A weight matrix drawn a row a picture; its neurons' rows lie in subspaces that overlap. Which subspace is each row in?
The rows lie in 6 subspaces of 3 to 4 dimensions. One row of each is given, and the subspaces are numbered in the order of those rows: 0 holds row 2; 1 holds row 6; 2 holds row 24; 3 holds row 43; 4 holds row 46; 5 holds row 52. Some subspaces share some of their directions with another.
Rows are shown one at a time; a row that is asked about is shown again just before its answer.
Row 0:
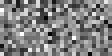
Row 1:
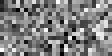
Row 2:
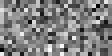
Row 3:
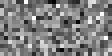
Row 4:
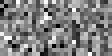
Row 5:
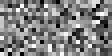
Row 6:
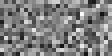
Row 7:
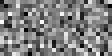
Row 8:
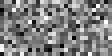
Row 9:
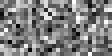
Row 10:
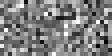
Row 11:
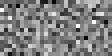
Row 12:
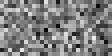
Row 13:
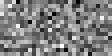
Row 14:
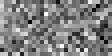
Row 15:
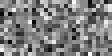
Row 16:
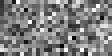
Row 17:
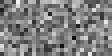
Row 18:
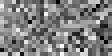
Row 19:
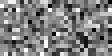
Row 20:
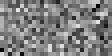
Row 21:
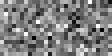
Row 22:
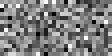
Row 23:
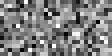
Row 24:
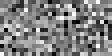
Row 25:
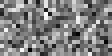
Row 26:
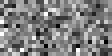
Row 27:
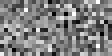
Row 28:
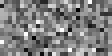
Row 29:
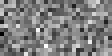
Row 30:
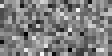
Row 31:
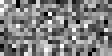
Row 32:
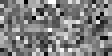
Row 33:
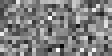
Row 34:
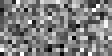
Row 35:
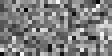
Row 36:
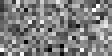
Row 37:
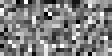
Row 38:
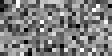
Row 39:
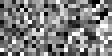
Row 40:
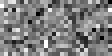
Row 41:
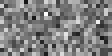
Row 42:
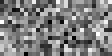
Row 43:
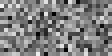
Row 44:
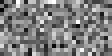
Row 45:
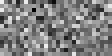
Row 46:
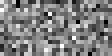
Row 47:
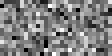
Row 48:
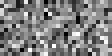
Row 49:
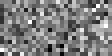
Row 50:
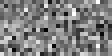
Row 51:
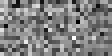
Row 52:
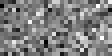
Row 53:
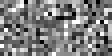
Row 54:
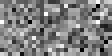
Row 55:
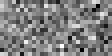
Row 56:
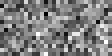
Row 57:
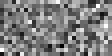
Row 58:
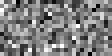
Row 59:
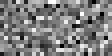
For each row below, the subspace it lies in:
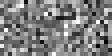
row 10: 2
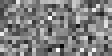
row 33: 0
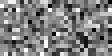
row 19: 5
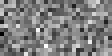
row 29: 4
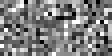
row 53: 2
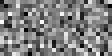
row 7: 1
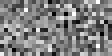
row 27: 2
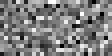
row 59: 1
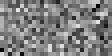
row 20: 3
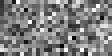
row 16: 3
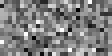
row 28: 5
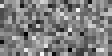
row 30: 5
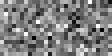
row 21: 5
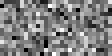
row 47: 5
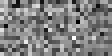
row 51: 4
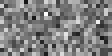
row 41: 1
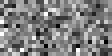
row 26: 4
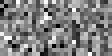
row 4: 2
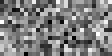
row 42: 4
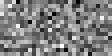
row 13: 3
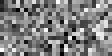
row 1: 4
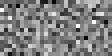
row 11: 3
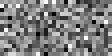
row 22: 3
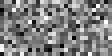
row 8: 0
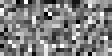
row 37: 1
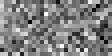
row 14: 5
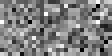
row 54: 4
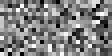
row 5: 3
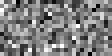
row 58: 2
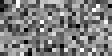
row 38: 1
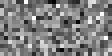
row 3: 1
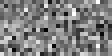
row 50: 2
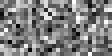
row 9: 0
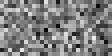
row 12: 4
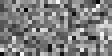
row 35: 2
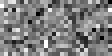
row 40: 5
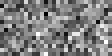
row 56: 3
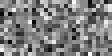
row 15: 1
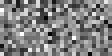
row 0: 0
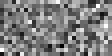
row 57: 1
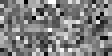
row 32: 1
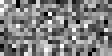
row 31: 4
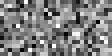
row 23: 3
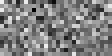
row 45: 0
